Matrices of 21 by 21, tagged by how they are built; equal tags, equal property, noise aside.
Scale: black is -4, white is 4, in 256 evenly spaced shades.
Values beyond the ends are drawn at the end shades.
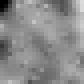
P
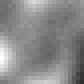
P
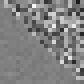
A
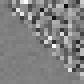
A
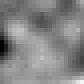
P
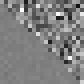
A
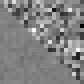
A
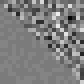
A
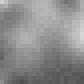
P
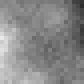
P
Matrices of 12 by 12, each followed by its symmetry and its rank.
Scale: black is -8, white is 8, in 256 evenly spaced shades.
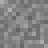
symmetric, full rank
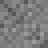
symmetric, full rank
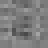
neither, rank two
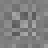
symmetric, rank two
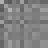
symmetric, rank two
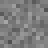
neither, full rank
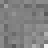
symmetric, rank two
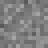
symmetric, full rank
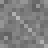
symmetric, full rank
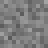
neither, full rank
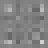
symmetric, rank two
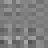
neither, rank two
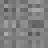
neither, rank two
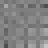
symmetric, rank two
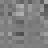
neither, rank two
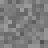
symmetric, full rank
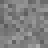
neither, full rank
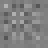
symmetric, rank two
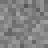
neither, full rank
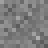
symmetric, full rank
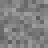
neither, full rank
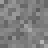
symmetric, full rank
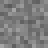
neither, full rank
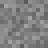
neither, full rank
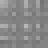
symmetric, rank two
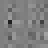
neither, rank two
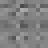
neither, rank two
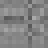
neither, rank two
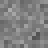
symmetric, full rank
